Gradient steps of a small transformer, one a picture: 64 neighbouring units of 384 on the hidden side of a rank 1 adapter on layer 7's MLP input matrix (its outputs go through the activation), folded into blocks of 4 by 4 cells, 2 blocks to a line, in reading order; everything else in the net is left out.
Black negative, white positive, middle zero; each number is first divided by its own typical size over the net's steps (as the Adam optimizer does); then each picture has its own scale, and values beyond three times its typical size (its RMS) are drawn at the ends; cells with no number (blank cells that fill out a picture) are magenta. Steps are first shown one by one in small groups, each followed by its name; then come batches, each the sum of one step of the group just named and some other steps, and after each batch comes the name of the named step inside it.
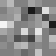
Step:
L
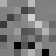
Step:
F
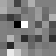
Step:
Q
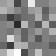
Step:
Q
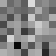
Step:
F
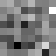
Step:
F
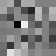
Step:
Q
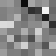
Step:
L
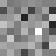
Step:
L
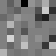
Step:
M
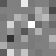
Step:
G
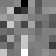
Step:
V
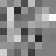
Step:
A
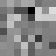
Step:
A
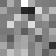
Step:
G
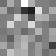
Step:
G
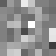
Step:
G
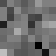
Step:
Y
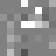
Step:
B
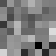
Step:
Y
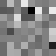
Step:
B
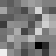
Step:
Y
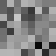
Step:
Y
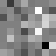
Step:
B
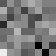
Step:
Y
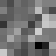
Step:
Y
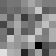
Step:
Y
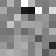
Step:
B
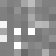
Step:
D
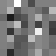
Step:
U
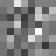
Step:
U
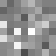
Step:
D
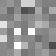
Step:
D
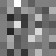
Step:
U
